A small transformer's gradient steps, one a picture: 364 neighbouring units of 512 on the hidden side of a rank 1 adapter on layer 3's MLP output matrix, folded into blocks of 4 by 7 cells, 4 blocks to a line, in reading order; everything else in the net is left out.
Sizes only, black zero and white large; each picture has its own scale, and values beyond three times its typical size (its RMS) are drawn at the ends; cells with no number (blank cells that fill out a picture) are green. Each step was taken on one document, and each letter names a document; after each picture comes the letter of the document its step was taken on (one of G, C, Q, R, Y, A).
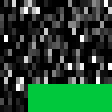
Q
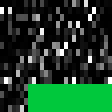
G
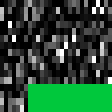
G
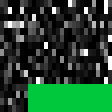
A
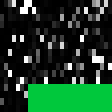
Q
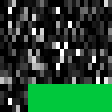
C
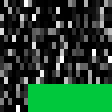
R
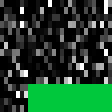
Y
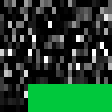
A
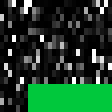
Q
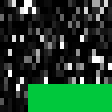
Q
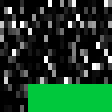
Y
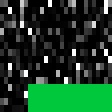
Y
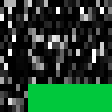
C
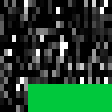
R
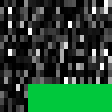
A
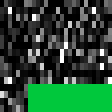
C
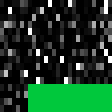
Y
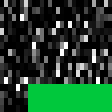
R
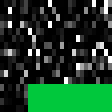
Y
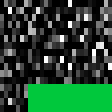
A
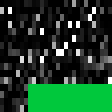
G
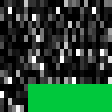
C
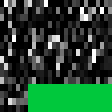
C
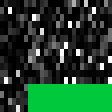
C
